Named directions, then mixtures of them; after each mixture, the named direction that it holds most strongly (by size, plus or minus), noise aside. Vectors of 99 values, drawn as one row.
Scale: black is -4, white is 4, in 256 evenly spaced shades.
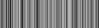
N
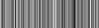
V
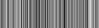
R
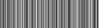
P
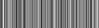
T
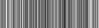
R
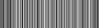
P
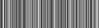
T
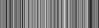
R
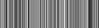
R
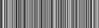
T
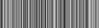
R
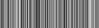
R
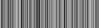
R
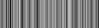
N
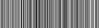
R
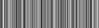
T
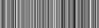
V
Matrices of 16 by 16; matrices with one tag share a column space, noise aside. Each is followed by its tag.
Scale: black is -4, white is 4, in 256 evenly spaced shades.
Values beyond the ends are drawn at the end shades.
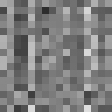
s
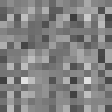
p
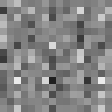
p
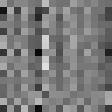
s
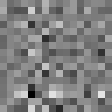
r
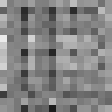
s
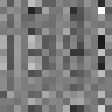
s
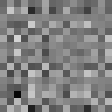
r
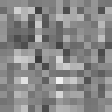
p
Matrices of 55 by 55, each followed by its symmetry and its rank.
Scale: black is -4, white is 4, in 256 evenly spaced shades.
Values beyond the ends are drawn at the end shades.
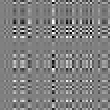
neither, rank one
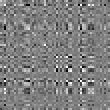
symmetric, rank three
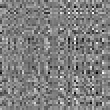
neither, rank five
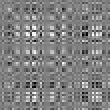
symmetric, rank two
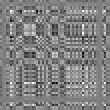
symmetric, rank two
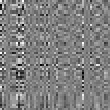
neither, rank three
